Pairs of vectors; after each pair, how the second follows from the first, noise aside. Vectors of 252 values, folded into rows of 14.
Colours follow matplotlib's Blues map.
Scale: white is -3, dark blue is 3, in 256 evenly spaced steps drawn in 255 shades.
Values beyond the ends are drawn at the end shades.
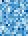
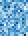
reversed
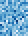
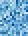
reversed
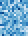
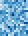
reversed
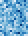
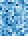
reversed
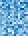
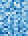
reversed
